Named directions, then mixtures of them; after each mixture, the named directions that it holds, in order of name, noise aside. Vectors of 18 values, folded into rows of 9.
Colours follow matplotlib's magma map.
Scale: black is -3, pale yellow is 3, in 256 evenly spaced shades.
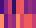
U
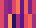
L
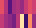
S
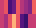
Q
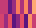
L, Q, S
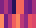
Q, U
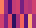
L, S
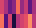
L, S, U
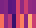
L, S, U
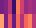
L, U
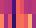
L, S, U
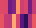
Q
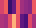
Q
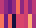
L, S, U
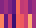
L, S, U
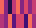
L, Q, S
